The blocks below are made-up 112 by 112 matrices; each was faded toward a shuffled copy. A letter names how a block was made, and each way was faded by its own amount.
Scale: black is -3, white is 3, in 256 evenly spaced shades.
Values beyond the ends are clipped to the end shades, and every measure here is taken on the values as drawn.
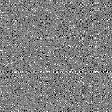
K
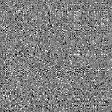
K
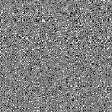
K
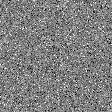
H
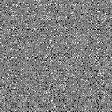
K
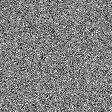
H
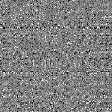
K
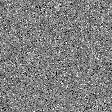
H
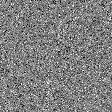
H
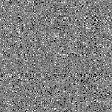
K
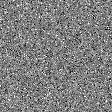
H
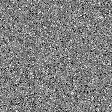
H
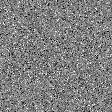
H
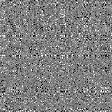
K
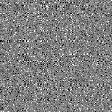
K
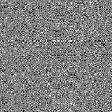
K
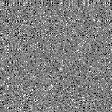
K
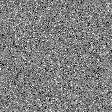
H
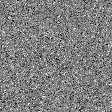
H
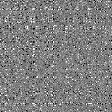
K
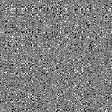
K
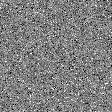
H
